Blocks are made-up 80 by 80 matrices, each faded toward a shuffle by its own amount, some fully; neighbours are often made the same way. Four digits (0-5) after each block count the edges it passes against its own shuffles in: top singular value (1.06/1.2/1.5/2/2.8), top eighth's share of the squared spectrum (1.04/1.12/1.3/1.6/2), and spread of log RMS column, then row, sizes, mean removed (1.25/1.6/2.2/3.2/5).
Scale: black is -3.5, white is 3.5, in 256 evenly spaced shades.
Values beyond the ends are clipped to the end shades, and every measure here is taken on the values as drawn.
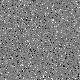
0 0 0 0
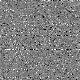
3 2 0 2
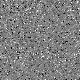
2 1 0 1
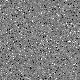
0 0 0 0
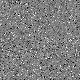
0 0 0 0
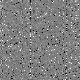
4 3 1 0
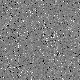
2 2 1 0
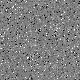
1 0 0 0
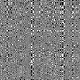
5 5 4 2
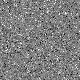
0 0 0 0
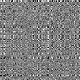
5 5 3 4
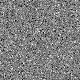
2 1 0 0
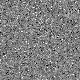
2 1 0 0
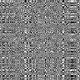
5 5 3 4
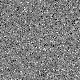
0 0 0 0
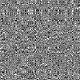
4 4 3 3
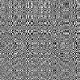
5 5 4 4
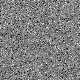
1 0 0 0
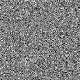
3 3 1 1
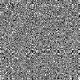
4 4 2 2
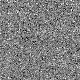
0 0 0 0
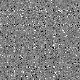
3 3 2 2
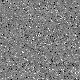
1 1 0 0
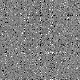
3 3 2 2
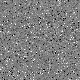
0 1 0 0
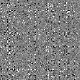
3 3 3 2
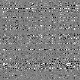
2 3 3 4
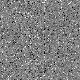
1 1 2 0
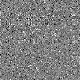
3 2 1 1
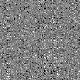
4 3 2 2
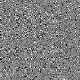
4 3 2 2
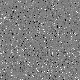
2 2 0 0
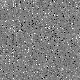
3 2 1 0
